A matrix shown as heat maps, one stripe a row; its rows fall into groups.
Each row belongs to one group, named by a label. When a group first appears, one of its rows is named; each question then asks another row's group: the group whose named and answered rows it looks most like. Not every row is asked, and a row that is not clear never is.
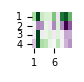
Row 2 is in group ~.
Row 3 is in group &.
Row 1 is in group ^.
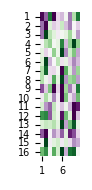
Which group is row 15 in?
&
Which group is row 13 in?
^
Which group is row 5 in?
^
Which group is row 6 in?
&
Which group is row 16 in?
^
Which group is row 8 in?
^
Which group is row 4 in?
^
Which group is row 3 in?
&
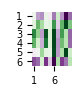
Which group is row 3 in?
^
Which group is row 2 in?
^
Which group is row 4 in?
^
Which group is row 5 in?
^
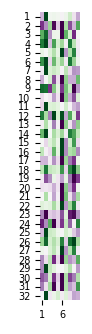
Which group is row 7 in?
&
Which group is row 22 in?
^
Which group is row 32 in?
&
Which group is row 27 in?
^
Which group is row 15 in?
^
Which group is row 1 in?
&
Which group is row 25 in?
&
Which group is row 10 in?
~
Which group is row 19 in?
~
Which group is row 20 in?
~
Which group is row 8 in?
~
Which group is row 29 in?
&
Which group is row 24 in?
~
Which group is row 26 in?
^
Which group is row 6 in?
^
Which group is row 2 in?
~
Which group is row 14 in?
^
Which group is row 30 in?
~
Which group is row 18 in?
^
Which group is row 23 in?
~
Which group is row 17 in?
~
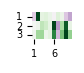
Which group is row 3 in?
^
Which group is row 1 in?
&
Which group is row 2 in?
^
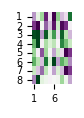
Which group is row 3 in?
^
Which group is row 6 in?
^
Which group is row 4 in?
^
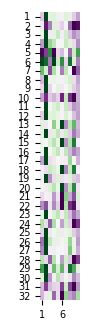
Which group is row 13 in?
^
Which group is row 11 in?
&
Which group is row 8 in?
&
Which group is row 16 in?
&
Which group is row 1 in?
&
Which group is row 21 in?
~
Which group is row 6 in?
^
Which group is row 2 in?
~
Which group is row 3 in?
&
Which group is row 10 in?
~
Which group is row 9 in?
&
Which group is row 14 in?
&
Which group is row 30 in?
&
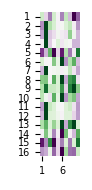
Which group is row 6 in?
^
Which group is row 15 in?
~
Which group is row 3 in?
&
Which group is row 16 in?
~
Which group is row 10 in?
^
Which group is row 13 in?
^
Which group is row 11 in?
&
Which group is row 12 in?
&
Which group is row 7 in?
&
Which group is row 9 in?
^
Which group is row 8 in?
^
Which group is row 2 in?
&
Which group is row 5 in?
~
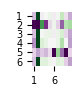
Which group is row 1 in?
&
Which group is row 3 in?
&
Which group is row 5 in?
~
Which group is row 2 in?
~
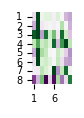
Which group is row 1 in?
&
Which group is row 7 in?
^
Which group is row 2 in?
&
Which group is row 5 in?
&
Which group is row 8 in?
~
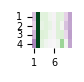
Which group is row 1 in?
&
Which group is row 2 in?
&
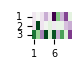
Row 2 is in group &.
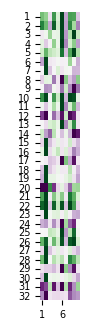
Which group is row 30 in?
&
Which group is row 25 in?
^
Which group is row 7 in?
&
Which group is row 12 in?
~
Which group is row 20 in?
~
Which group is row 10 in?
^
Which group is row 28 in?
^
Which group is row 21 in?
^
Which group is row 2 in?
^
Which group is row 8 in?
~
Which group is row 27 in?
&
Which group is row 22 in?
^
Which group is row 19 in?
&
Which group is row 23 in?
&
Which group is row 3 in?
^
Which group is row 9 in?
~
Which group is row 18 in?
&
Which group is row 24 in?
~
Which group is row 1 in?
^
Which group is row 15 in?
&
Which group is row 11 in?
^
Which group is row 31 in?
~
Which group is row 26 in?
^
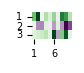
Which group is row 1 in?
^
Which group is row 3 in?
^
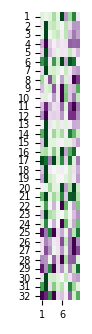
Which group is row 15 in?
&
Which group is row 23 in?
&
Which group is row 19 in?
&
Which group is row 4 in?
~
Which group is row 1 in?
^
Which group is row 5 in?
&
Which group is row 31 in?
^
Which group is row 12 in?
~
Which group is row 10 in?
~
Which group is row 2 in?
&
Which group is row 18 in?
&
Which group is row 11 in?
~
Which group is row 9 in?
~
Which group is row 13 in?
&
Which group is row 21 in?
^
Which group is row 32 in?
~
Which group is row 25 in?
~
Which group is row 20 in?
^
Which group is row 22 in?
~
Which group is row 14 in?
^
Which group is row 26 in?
~
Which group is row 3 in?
&
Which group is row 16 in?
^
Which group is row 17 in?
^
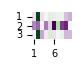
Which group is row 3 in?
&
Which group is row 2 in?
~
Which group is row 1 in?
&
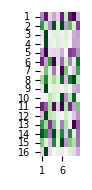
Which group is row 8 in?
^
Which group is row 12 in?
&
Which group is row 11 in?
~
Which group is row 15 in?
^
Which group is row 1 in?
~
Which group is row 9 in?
&
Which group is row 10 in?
^
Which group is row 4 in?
&
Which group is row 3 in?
&
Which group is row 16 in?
&
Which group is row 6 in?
~
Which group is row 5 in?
~
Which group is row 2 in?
^
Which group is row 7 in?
~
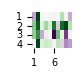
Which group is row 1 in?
&
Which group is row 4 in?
&
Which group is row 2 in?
^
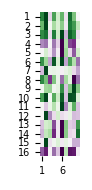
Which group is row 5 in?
~
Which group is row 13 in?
~
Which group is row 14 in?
~
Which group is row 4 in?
~
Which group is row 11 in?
^
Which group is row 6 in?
^
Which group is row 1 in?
^
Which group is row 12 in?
&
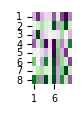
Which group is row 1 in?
~
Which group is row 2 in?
^
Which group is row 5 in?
~
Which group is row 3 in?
&
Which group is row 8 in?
^
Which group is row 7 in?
^
